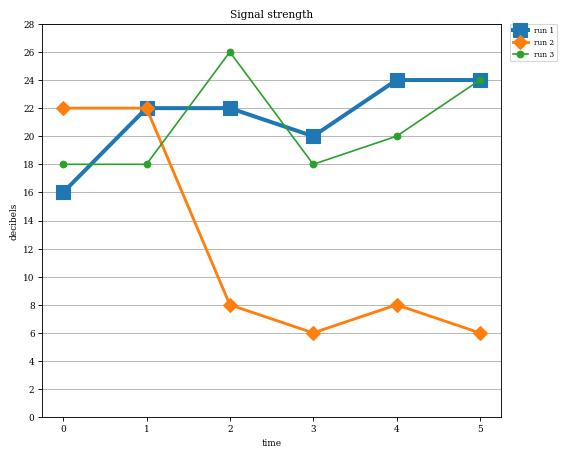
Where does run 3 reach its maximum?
2
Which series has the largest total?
run 1
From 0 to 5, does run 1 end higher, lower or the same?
higher
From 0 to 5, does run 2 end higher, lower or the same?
lower
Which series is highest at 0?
run 2
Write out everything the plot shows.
Title: Signal strength
x-axis: time, ticks 0 1 2 3 4 5
y-axis: decibels, ticks 0 2 4 6 8 10 12 14 16 18 20 22 24 26 28
Legend: run 1, run 2, run 3
Values:
run 1: 16 22 22 20 24 24
run 2: 22 22 8 6 8 6
run 3: 18 18 26 18 20 24
